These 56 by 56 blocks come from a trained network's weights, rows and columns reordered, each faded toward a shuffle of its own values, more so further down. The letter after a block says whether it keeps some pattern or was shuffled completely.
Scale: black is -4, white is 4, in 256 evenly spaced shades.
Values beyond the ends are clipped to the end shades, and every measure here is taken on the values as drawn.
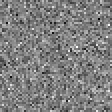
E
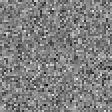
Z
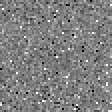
E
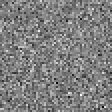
E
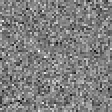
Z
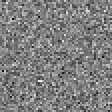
Z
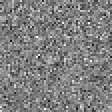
Z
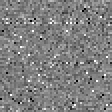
Z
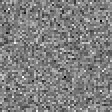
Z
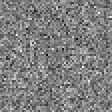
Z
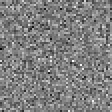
Z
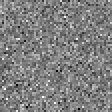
E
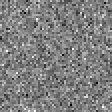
E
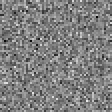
Z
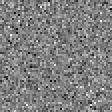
E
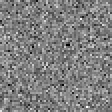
E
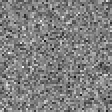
E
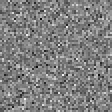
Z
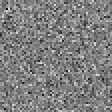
Z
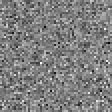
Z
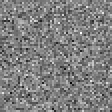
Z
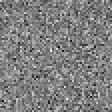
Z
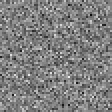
E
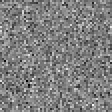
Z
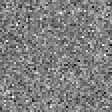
E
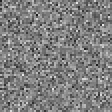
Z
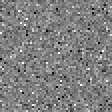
Z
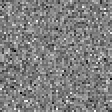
E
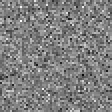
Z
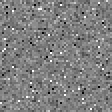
E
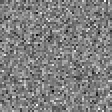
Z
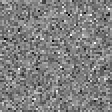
E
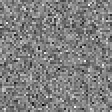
E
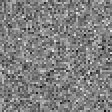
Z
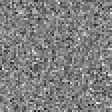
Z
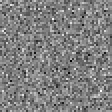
E
